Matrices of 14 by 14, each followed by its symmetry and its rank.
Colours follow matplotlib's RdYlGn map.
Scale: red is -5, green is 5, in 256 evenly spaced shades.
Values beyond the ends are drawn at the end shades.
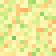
neither, full rank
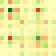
symmetric, rank two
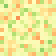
symmetric, full rank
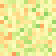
neither, full rank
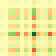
symmetric, rank one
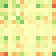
symmetric, rank two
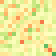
symmetric, full rank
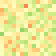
neither, full rank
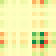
symmetric, rank one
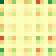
symmetric, rank one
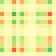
symmetric, rank one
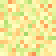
neither, full rank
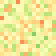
symmetric, full rank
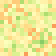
symmetric, full rank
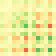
symmetric, rank two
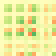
symmetric, rank two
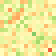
symmetric, full rank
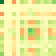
symmetric, rank two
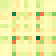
symmetric, rank two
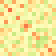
symmetric, full rank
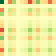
symmetric, rank one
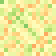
symmetric, full rank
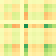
symmetric, rank one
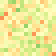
neither, full rank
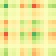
symmetric, rank one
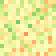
neither, full rank
